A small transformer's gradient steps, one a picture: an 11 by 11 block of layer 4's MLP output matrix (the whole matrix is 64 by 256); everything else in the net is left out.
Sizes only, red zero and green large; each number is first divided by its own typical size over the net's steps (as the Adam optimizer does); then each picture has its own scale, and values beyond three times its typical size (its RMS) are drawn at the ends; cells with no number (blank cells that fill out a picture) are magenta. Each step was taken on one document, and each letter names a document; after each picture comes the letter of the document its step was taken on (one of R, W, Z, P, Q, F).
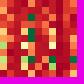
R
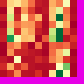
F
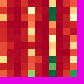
R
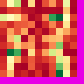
F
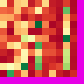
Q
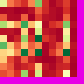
Q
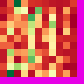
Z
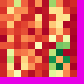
F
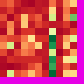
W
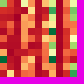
R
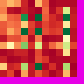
Q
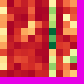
W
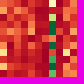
W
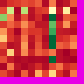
W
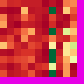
W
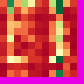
F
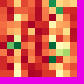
F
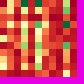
Q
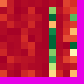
W
